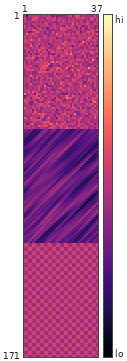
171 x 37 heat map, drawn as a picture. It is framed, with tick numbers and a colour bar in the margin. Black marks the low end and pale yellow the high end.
It is made of 3 by 1 panels. Panel 1,1: middling, fine-grained. Panel 2,1: low, slanting up to the right. Panel 3,1: middling, checkered.
